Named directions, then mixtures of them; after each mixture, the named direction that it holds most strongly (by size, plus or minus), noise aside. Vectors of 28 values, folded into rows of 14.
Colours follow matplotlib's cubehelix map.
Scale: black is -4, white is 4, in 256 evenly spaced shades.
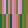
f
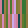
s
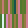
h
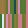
h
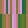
f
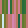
s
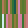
h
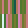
h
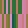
f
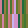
s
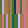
s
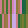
s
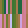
f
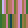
f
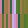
s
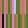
h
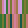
f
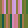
f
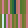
h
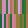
f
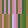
s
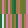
h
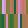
s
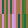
s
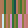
h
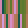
s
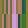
s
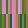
f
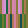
f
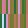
h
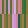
s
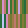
h
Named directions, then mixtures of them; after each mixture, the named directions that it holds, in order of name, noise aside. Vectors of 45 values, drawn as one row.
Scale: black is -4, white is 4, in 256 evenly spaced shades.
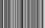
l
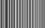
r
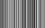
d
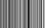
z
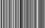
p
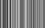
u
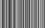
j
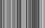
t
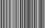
d, p, z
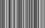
j, t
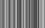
j, t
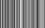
p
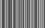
j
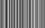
r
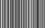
d, p, r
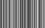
d, p, z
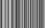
j, u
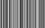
p, r, u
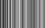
d, u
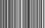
z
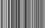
u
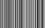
d, l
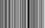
d, l, z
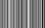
z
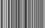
u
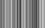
t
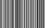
d, j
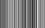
d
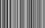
u
